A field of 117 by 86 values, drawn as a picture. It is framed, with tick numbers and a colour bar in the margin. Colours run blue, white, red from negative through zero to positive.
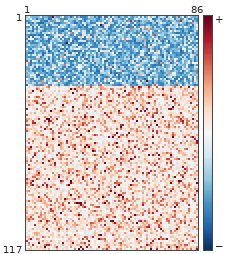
Stripes: none. Seam: horizontal, 30% of the way down, the bottom part higher. Average level on the scale: 50%. Histogram: bell-shaped.
